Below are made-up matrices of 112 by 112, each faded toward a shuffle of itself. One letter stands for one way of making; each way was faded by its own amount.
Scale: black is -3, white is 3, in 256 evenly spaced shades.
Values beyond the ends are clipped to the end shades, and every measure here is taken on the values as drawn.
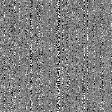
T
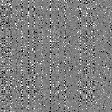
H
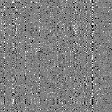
H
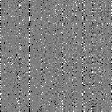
H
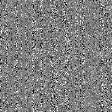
T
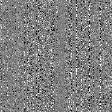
T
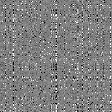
H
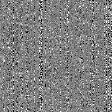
T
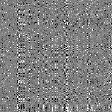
H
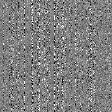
T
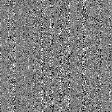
T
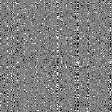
H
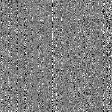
T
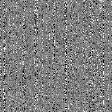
T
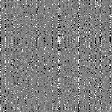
H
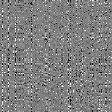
H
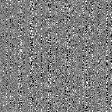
T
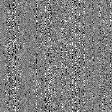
T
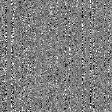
T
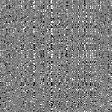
H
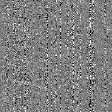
T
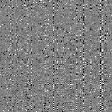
H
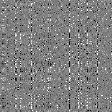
H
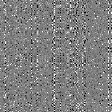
H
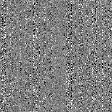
T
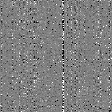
H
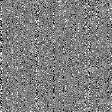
T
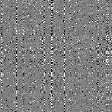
H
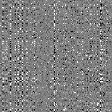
H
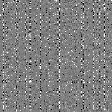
H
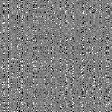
H
